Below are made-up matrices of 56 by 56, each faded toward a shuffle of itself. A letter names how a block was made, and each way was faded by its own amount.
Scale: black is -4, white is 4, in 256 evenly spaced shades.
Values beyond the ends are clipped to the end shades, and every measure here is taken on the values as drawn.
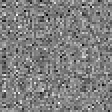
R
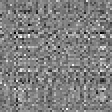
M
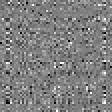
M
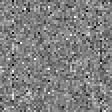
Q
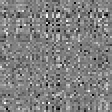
M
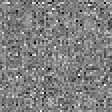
R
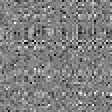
M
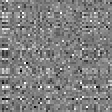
M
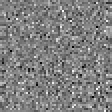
R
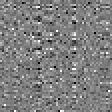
M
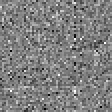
Q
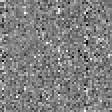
Q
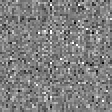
R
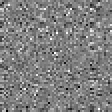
R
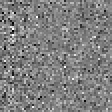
Q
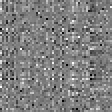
M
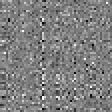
M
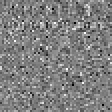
R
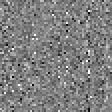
Q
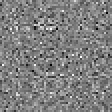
R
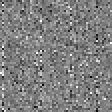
Q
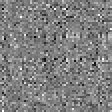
R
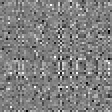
M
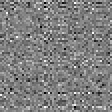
M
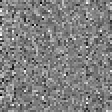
Q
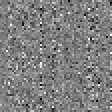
Q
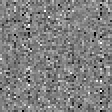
Q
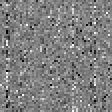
Q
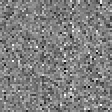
Q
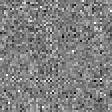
R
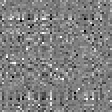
M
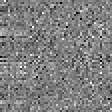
R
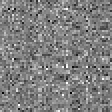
R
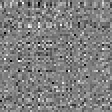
M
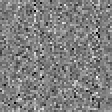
Q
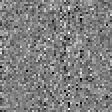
Q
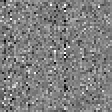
Q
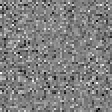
R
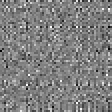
M
